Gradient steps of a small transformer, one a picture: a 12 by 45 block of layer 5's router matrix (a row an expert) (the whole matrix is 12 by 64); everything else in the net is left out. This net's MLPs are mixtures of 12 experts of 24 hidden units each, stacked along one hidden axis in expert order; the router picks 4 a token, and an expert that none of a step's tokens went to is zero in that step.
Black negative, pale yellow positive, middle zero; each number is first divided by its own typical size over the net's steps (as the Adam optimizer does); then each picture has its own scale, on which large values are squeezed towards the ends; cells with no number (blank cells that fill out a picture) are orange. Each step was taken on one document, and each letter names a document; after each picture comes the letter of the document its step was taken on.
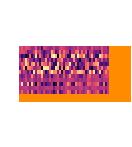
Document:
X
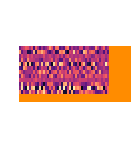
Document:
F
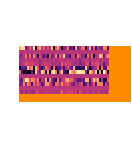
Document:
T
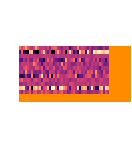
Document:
X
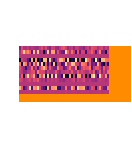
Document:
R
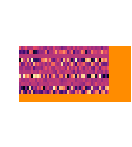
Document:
R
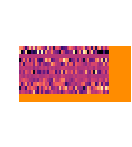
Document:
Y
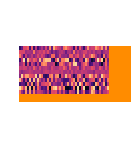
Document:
F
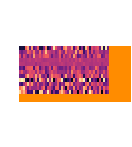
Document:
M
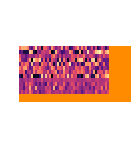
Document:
X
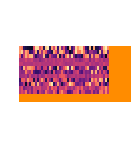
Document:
T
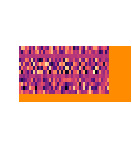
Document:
Y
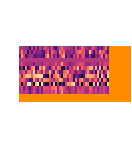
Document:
M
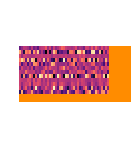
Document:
R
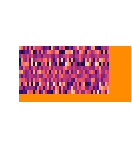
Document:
F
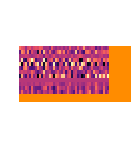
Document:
R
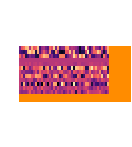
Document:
M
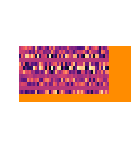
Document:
T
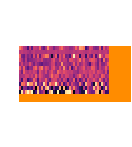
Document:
M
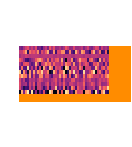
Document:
Y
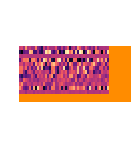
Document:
Y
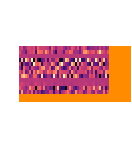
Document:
R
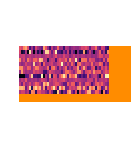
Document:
X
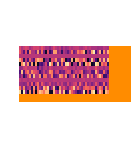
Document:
F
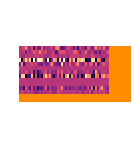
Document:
R
